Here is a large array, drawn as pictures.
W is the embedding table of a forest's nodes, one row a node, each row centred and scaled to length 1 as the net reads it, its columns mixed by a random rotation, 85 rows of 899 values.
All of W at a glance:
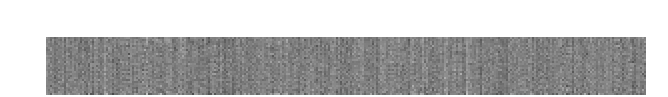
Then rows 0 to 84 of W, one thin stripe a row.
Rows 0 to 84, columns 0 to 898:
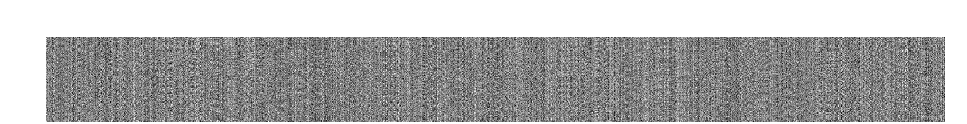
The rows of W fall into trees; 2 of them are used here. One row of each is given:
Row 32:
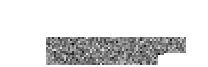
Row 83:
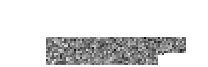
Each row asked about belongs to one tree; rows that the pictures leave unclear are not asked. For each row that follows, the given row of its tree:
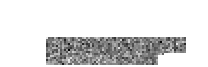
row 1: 83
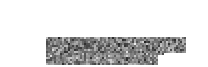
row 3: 83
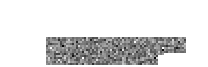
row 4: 32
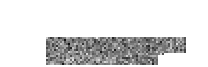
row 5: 83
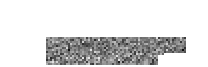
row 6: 83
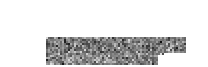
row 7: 83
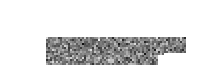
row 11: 83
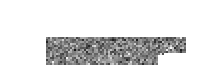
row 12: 83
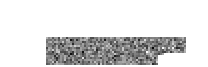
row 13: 32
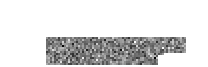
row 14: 32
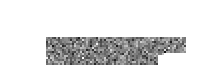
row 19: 32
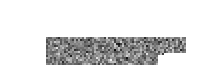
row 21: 83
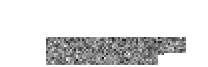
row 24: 83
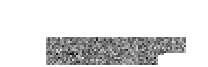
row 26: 32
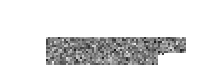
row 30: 83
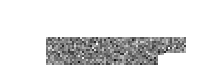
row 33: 32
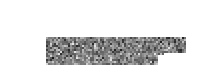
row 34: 83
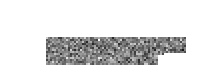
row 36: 83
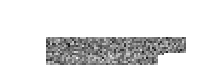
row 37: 83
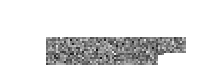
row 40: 32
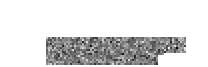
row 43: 32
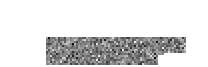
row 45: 32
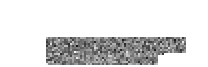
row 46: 83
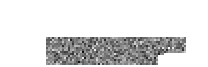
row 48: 32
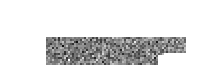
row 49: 32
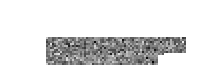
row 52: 83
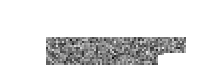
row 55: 32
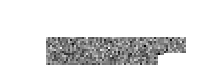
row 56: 32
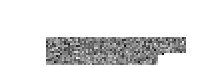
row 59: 83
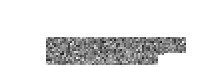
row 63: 83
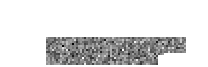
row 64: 32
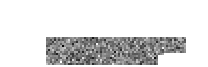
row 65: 32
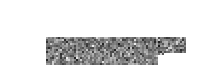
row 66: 83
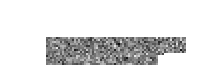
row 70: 83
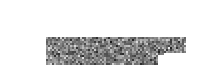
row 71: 32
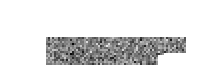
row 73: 32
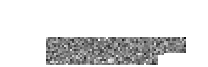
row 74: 83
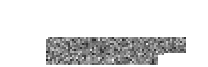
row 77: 83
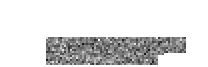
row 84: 83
